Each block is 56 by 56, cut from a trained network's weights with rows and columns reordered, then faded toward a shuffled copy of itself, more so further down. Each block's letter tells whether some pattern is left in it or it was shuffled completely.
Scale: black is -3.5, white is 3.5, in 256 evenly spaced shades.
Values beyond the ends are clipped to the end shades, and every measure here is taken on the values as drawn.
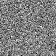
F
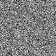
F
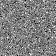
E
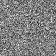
F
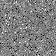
E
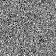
F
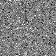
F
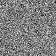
E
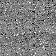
F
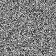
E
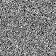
E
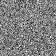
E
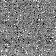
F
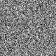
F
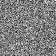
F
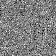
E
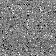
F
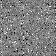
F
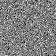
E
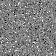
E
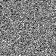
E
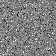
E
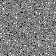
E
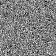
E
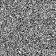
F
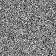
E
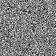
E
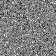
E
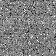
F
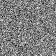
E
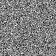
E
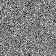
E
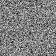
E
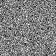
E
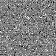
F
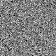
F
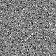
F
